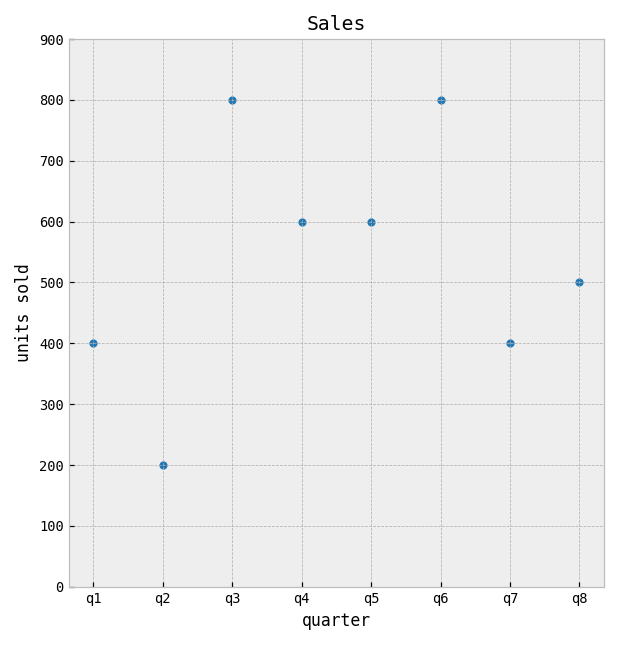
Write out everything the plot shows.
Title: Sales
x-axis: quarter, ticks q1 q2 q3 q4 q5 q6 q7 q8
y-axis: units sold, ticks 0 100 200 300 400 500 600 700 800 900
Values:
400 200 800 600 600 800 400 500
